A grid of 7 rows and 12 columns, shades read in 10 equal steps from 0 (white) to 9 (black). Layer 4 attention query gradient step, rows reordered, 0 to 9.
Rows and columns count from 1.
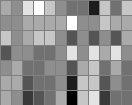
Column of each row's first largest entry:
9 1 7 1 7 7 7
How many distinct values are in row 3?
4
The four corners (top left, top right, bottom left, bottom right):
3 2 3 5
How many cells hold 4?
21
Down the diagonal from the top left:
3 4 3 5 4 4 9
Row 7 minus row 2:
-1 0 4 3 2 0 9 -2 -3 5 2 2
